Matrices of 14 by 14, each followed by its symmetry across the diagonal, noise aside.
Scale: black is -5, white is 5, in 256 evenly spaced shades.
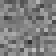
neither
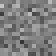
neither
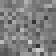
neither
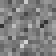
antisymmetric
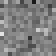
antisymmetric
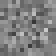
antisymmetric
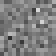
antisymmetric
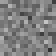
neither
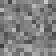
antisymmetric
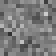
neither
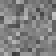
antisymmetric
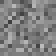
neither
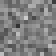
antisymmetric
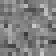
antisymmetric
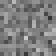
neither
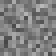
antisymmetric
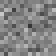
neither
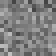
antisymmetric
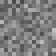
neither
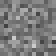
neither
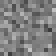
antisymmetric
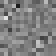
antisymmetric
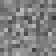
antisymmetric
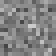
neither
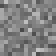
neither
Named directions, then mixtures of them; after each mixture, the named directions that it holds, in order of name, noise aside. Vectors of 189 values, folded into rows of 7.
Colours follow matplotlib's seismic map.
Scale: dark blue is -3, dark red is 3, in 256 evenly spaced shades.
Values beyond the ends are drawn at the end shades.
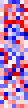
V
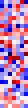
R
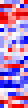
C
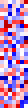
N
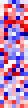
V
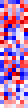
R, V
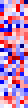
N, R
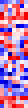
C, R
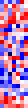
C, R, V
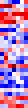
C, V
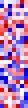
N, R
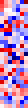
N, R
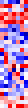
C, V
